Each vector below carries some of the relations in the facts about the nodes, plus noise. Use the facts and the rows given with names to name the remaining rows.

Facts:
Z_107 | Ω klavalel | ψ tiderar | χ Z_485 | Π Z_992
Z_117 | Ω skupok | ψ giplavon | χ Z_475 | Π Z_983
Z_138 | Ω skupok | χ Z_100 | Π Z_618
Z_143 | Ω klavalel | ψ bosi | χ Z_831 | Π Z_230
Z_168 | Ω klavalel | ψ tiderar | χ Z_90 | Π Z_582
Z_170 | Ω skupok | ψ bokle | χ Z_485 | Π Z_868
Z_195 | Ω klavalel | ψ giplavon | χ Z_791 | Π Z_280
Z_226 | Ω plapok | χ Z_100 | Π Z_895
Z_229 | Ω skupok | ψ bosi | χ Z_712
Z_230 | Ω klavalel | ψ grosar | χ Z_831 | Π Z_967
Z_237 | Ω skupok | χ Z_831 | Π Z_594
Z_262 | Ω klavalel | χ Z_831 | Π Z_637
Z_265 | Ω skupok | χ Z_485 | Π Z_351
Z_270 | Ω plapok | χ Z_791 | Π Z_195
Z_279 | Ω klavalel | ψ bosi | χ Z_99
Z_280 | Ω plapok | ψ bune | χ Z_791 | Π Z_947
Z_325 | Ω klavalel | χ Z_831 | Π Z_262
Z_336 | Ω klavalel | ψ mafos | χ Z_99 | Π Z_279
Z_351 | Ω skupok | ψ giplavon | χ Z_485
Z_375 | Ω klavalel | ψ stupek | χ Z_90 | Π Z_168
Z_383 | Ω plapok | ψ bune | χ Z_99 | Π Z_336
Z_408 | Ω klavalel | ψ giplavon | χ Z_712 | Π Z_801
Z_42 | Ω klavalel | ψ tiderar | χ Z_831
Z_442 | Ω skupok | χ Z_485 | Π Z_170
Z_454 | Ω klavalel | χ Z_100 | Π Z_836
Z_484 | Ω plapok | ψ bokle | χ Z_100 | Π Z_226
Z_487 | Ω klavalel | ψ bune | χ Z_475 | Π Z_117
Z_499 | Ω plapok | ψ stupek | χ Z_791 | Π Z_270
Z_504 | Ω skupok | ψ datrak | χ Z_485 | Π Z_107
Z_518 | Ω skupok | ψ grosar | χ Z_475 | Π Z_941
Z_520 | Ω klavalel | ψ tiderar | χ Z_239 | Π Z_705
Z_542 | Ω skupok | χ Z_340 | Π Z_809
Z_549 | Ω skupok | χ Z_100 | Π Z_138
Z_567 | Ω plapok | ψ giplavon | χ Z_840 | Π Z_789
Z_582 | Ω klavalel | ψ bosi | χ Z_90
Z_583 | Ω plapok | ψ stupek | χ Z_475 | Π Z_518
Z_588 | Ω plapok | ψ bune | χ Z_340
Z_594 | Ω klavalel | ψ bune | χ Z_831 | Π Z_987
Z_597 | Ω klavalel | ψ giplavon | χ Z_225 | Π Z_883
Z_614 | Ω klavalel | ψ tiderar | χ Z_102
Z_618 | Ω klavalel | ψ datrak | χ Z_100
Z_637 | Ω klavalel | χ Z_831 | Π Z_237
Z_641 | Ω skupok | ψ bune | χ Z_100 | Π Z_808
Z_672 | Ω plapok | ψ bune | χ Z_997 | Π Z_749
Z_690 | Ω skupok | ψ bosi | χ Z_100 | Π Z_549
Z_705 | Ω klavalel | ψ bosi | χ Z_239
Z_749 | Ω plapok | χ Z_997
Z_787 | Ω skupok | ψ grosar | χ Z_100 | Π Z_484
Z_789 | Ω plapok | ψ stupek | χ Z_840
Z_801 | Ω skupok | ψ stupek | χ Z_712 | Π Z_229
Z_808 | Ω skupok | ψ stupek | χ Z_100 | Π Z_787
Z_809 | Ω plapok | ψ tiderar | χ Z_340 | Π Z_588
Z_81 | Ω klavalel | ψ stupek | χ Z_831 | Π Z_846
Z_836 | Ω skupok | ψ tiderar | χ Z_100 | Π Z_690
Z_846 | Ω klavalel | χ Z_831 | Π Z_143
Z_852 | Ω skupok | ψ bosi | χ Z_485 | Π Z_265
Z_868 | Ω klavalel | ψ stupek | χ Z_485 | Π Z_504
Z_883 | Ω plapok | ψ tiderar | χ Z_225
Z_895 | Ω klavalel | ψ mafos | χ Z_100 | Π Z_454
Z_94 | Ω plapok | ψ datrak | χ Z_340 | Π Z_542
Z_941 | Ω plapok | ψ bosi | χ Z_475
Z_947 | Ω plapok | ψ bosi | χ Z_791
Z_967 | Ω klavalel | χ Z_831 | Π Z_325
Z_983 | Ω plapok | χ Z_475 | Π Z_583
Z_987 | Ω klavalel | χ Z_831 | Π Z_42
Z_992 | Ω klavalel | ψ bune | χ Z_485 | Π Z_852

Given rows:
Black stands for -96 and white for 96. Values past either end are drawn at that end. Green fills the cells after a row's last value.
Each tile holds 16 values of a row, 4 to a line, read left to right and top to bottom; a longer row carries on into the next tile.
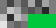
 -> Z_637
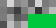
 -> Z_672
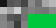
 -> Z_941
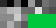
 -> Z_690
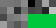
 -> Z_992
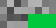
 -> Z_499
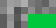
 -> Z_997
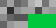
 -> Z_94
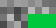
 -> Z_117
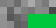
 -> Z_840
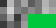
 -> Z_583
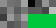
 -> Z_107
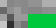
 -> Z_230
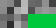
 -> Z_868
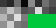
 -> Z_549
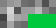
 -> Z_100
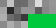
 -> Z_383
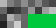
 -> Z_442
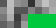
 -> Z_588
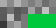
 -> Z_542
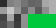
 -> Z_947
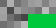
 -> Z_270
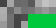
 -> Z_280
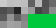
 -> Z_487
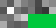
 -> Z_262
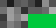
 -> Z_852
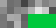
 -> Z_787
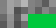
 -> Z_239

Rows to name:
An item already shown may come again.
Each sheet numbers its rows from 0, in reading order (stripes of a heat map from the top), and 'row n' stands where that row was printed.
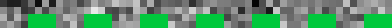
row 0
Z_351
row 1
Z_787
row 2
Z_520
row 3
Z_895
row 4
Z_992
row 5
Z_614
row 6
Z_789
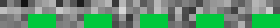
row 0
Z_226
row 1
Z_226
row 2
Z_583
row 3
Z_518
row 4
Z_801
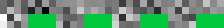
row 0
Z_594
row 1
Z_195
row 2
Z_637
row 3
Z_883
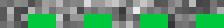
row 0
Z_518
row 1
Z_831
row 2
Z_375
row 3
Z_485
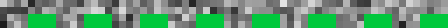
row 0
Z_170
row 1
Z_808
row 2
Z_583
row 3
Z_454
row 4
Z_336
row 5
Z_81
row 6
Z_484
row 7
Z_143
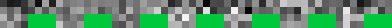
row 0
Z_351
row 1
Z_614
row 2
Z_229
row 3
Z_618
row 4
Z_237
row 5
Z_487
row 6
Z_836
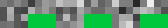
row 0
Z_518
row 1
Z_168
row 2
Z_641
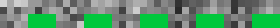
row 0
Z_846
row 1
Z_809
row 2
Z_705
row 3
Z_504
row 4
Z_504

